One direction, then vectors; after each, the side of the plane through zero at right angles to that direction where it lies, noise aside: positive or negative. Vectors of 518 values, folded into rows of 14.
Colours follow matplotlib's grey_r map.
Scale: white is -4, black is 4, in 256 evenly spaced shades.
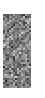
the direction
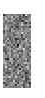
positive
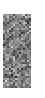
negative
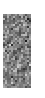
negative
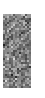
negative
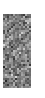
positive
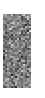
negative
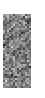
negative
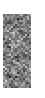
negative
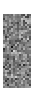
positive
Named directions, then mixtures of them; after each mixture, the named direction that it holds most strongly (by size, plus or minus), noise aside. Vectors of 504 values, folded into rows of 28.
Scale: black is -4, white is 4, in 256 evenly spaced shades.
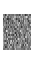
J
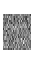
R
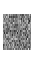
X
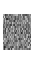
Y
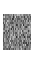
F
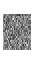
F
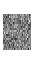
X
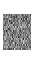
R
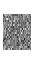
Y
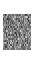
J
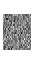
Y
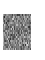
F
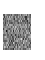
R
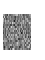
Y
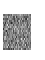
R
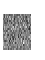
R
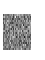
F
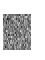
J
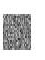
J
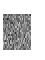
J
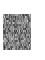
Y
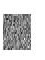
Y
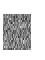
R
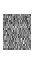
R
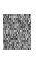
X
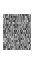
Y
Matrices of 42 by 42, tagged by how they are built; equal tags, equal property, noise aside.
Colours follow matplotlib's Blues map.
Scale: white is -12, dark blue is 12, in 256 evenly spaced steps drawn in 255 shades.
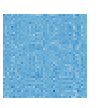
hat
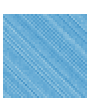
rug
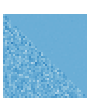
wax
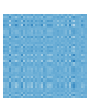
hat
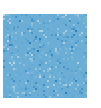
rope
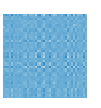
hat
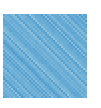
rug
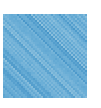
rug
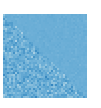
wax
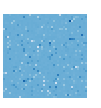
rope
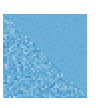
wax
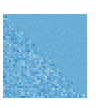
wax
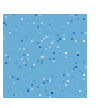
rope
